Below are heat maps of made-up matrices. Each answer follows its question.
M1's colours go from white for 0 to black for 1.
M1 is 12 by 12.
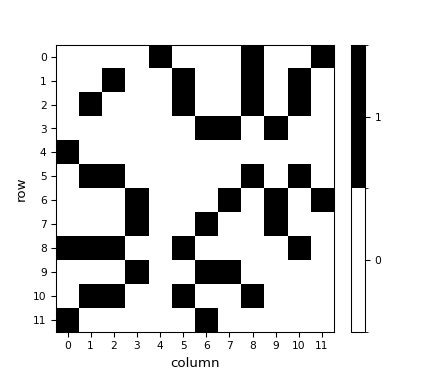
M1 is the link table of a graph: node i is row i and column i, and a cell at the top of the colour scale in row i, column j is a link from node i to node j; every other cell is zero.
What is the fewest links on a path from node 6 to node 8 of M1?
3
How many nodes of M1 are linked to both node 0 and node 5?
1
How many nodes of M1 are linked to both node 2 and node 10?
3
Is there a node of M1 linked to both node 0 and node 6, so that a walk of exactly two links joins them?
yes
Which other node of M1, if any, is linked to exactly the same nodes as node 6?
none
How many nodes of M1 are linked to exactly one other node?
1
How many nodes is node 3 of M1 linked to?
3
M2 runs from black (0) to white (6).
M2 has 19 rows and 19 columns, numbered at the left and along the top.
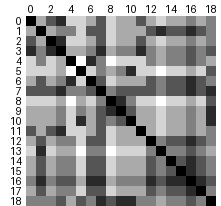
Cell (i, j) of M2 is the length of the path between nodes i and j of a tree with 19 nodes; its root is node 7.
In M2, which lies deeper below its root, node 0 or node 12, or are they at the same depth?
the same depth
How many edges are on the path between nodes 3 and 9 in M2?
3
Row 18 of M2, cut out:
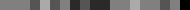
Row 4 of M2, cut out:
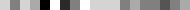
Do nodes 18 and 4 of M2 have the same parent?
no
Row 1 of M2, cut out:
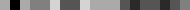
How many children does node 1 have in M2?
1
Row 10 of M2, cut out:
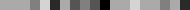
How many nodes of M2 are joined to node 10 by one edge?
2
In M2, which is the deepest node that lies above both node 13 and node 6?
16
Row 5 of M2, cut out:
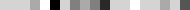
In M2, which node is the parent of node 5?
10
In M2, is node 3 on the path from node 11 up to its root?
yes
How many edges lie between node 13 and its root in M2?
3
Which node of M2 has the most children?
16
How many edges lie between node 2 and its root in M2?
2
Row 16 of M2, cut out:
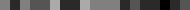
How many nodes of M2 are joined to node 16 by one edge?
7
